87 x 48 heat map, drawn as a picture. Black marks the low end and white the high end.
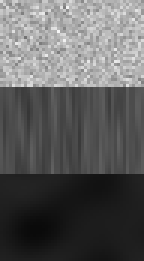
The table splits into 3 rows of 1 panel. Panel 1,1: high, fine-grained. Panel 2,1: low, streaked downward, faint in contrast. Panel 3,1: very low, smooth, faint in contrast.
